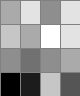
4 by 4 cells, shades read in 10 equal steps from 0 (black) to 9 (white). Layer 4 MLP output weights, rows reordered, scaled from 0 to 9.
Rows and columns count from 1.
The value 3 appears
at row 4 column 4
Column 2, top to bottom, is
8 6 4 1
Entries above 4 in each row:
4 4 3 1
